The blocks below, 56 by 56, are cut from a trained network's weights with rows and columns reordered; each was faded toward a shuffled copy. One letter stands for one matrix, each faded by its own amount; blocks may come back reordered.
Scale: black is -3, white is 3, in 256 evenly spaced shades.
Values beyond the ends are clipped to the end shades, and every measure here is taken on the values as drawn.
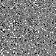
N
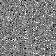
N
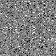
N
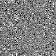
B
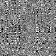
B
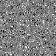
N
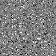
N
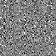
B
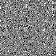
B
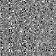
B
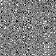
B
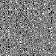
B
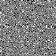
N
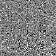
B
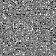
N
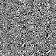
B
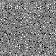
N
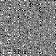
B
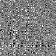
B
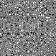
N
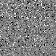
N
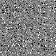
N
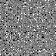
N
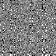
B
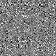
N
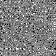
N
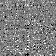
N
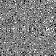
N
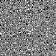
B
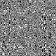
B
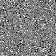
N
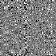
B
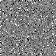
N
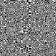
B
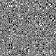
B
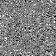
N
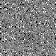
N
